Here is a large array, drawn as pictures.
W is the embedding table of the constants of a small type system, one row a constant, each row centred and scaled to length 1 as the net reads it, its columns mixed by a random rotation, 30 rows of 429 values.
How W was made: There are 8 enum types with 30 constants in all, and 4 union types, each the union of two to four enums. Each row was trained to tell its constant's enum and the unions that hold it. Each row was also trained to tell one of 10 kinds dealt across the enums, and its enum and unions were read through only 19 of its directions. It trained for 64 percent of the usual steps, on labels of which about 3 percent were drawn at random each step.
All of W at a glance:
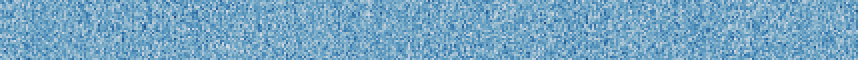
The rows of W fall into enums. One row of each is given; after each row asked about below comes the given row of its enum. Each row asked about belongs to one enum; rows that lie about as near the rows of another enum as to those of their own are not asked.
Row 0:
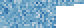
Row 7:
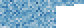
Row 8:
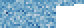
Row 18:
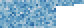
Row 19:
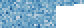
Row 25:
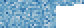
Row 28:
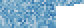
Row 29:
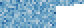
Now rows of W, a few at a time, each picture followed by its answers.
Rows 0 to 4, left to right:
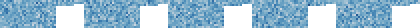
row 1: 7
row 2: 18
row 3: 18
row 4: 18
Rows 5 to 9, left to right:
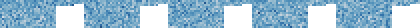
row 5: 8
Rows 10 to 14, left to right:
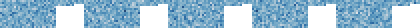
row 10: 29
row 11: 7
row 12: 28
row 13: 28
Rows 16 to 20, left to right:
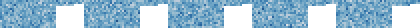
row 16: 19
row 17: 7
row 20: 19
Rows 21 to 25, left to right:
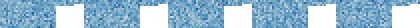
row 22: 8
